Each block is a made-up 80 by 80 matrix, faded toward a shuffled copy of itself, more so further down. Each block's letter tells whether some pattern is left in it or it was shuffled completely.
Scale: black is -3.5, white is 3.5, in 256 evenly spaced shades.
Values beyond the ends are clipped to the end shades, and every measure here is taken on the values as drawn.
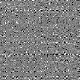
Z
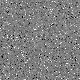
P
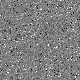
P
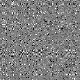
Z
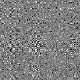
Z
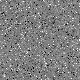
P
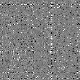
Z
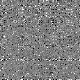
Z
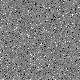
P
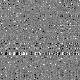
Z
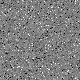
P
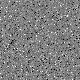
P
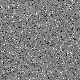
P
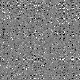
Z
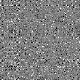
Z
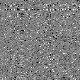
Z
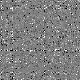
Z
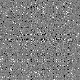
Z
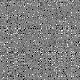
Z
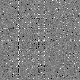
Z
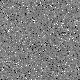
P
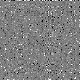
Z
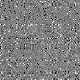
Z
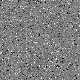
P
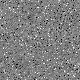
P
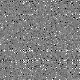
Z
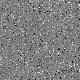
P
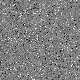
P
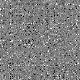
Z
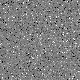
P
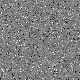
P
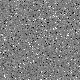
P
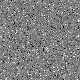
P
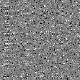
Z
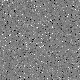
P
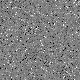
P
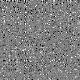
Z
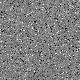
P
